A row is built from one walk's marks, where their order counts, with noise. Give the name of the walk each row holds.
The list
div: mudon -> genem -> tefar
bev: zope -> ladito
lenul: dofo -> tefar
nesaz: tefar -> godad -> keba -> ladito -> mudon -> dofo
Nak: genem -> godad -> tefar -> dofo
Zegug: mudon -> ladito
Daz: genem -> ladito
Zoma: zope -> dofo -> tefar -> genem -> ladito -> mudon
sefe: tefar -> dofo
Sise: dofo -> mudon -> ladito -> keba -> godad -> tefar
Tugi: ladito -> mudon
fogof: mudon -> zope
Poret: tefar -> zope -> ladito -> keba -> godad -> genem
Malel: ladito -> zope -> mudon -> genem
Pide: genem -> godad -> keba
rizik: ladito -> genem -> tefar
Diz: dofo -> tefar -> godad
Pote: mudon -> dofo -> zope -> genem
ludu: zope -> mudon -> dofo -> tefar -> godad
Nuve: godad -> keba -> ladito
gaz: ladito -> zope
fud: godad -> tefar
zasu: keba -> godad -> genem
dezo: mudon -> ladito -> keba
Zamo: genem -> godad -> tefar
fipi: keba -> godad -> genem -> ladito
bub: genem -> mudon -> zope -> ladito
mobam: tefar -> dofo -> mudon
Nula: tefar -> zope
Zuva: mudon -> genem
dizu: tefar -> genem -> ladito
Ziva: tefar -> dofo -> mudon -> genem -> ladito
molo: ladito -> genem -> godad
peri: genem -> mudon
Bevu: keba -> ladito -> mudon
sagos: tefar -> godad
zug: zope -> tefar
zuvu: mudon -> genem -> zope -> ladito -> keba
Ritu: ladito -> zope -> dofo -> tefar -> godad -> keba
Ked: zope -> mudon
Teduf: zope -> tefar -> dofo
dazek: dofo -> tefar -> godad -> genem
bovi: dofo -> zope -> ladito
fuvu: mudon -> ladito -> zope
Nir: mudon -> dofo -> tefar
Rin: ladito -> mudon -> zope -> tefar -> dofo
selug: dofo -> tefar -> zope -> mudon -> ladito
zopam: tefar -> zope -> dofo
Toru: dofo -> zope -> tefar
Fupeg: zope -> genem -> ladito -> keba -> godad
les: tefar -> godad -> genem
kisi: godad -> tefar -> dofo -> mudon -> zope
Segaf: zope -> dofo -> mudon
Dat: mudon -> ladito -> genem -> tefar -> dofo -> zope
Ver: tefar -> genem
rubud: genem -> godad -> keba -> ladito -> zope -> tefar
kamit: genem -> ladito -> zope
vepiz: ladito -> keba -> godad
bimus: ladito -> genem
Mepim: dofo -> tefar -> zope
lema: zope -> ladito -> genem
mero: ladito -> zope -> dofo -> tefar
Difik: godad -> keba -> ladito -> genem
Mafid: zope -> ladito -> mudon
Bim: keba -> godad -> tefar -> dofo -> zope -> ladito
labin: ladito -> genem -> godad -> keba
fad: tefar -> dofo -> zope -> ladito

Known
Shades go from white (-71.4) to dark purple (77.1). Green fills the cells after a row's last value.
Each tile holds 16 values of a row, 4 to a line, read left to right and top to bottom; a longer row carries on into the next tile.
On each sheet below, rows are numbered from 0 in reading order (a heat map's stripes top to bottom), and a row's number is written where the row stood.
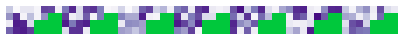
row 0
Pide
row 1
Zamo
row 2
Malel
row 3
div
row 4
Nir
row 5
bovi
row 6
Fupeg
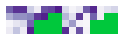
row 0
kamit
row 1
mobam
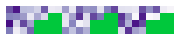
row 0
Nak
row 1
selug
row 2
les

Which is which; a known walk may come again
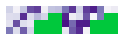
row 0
Zoma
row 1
Zamo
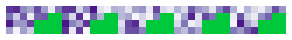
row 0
mero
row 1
Nir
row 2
Fupeg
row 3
selug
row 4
zuvu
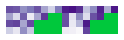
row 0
rubud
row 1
Mepim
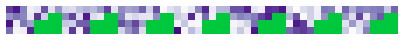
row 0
Teduf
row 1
lema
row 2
ludu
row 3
Segaf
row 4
kamit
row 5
labin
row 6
kisi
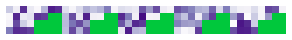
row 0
Nuve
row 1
Difik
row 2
les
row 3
Dat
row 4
Pide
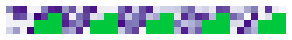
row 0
bovi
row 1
div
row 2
rizik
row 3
dizu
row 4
molo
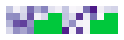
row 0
Poret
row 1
mobam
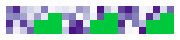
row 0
Nak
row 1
vepiz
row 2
zopam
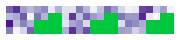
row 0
Rin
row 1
fipi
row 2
Malel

